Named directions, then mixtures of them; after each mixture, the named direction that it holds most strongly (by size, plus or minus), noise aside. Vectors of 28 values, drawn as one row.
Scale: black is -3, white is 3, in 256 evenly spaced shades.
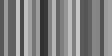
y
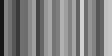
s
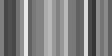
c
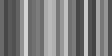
c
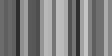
c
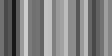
c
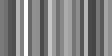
c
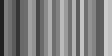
s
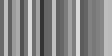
y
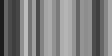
s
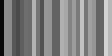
s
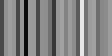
s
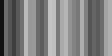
s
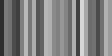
s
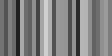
y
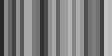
y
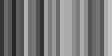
s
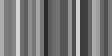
s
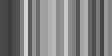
c
